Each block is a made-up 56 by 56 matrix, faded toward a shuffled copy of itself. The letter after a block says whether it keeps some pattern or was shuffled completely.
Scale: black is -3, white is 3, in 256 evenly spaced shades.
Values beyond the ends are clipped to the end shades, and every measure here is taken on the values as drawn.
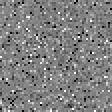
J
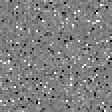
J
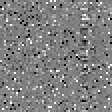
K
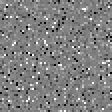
J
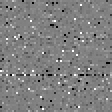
K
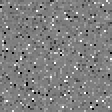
J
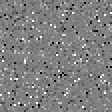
J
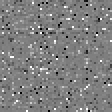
K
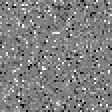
J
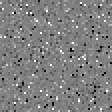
J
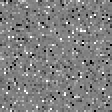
J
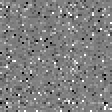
K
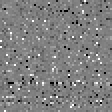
K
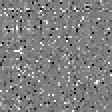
K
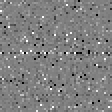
K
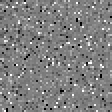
J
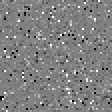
J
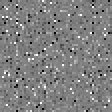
K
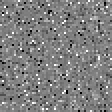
J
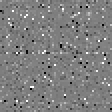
K
